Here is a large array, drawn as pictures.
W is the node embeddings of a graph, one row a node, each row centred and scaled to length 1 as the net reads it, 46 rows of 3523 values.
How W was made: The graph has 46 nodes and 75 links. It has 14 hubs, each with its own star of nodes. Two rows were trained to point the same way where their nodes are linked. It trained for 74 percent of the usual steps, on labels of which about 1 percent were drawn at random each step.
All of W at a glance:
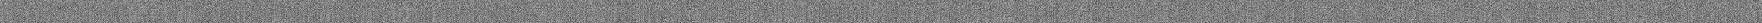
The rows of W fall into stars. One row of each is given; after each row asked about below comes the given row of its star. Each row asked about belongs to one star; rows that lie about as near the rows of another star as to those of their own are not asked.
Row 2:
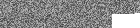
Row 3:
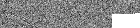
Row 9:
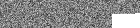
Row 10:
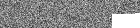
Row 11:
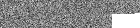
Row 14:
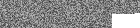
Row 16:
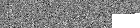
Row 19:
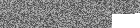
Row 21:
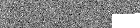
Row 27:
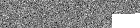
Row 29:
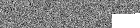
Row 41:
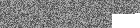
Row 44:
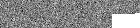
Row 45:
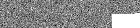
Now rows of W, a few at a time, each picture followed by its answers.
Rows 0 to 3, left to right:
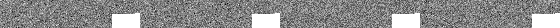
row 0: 21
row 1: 27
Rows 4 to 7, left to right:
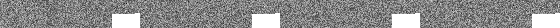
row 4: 41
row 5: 9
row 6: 9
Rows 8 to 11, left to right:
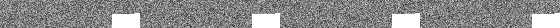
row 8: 27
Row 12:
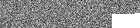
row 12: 2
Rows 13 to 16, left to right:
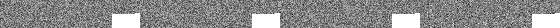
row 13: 10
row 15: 14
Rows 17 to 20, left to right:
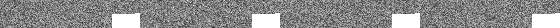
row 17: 16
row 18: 19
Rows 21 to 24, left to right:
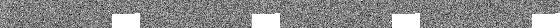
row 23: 45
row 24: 19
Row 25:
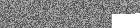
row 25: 29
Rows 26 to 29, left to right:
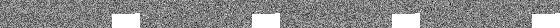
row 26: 45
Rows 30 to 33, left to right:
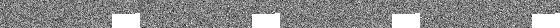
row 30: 3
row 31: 16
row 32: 45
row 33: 14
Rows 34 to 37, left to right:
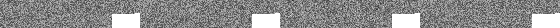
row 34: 11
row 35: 21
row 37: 14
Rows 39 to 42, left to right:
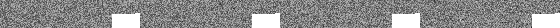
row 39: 3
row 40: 44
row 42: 11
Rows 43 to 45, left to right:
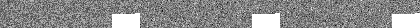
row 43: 16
